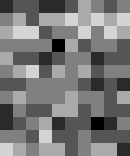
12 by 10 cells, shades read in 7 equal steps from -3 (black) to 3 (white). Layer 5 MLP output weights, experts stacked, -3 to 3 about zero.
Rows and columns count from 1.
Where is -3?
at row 4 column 5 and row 10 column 8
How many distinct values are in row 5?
4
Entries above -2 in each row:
7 10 10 9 8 10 8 10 9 6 10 9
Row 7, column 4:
0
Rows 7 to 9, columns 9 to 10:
-1 -2 / -1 1 / -1 -1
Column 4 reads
-2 1 -1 0 -2 -1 0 0 -1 1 2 1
